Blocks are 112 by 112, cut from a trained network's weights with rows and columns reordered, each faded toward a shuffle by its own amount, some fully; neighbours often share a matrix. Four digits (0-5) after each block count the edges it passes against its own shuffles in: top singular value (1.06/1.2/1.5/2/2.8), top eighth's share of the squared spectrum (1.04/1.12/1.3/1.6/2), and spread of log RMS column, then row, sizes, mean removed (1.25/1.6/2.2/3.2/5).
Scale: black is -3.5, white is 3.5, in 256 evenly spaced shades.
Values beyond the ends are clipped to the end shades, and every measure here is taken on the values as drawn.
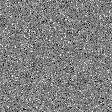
0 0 0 0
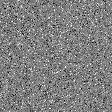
0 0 0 0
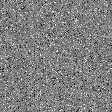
0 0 0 0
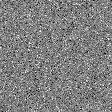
0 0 0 0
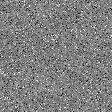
1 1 0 0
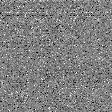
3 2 1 1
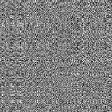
4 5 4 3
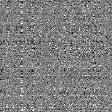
3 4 3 2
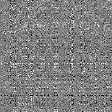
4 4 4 2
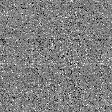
2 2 1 1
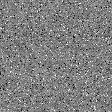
1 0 0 0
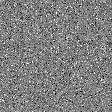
1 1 0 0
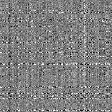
4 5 2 4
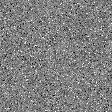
1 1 0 0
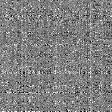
3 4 1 3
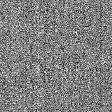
2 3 1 2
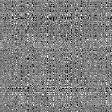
4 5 4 2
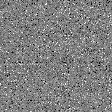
2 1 1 0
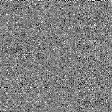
3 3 2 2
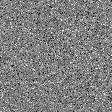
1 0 0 0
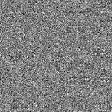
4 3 1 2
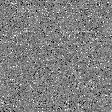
1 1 0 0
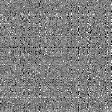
3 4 3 2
